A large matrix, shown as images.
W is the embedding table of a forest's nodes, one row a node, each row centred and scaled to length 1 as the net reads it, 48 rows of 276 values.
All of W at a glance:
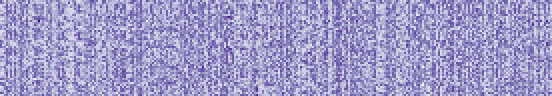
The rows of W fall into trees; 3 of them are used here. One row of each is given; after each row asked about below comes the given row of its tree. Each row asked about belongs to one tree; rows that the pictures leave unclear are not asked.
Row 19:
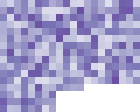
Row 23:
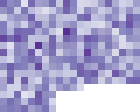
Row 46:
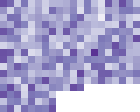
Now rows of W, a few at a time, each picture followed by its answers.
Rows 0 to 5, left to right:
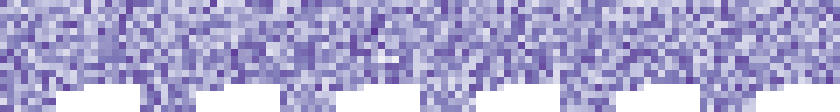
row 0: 46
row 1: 46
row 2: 19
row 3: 19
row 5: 19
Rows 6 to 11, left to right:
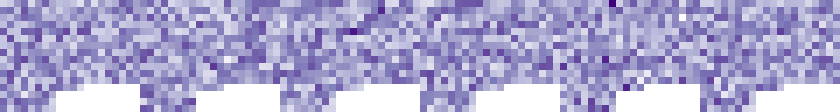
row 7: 46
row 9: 19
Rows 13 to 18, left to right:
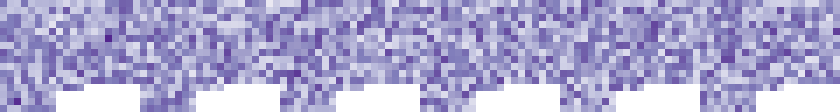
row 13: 46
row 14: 23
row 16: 19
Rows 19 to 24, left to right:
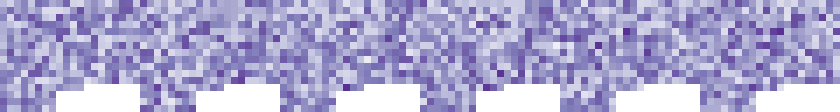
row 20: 46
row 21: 46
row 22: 46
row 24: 19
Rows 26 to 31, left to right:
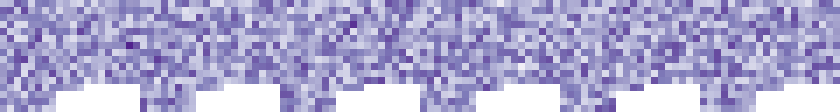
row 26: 19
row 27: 19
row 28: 46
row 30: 46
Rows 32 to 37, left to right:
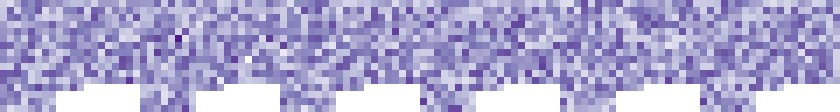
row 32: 19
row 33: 23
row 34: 19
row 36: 19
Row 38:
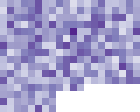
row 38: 19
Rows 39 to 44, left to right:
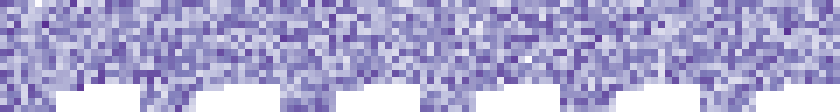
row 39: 46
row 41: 23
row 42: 23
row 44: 19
